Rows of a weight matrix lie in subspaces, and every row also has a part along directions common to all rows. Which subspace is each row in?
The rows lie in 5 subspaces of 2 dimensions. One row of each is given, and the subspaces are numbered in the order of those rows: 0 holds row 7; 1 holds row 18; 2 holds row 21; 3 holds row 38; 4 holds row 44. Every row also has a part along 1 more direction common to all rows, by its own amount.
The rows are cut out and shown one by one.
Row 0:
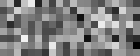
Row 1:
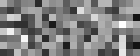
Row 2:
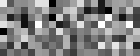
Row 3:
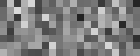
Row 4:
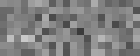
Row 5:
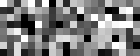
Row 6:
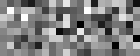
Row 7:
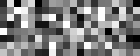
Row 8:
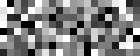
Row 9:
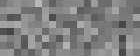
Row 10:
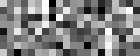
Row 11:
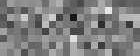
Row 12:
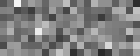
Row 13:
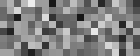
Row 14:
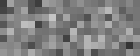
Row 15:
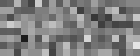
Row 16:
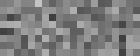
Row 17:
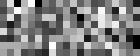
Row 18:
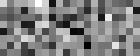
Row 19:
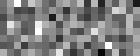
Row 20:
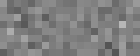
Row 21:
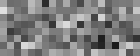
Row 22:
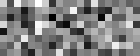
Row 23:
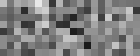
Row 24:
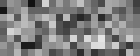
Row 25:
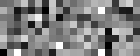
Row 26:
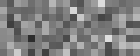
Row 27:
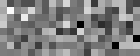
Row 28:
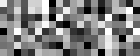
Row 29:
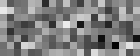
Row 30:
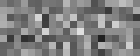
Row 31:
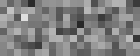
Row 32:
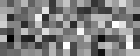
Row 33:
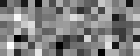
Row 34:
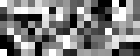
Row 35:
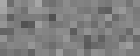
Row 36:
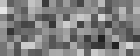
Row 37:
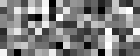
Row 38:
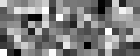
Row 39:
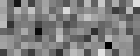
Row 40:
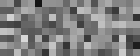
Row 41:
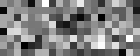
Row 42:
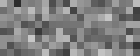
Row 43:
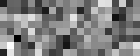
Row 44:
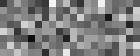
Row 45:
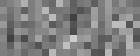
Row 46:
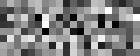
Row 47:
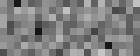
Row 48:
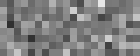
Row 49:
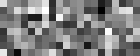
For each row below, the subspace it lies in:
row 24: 2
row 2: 1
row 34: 3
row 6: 2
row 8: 2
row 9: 0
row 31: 2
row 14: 2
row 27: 2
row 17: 0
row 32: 1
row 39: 4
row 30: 1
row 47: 4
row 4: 1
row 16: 0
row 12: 4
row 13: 0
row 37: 3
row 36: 2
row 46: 1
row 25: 3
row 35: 2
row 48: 4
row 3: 0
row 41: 2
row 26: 4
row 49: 3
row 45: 1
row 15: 0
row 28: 3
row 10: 3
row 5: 0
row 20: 0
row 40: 0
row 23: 1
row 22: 4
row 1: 0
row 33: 3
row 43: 3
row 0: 0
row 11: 1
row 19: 4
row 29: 2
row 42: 4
